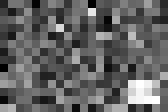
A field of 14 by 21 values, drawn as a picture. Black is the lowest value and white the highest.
The ninth with the highest average is the bottom right. The halves do not mirror each other. Overall the values sit about 40% of the way up the scale. An odd patch, higher than its surroundings, sits in the bottom right.
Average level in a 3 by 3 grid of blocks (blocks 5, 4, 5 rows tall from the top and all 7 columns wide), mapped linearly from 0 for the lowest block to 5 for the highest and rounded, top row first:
011 / 101 / 115
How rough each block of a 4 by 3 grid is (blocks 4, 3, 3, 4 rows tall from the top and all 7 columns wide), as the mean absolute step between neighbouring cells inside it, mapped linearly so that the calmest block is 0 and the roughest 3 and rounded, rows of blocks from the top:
121
110
121
123
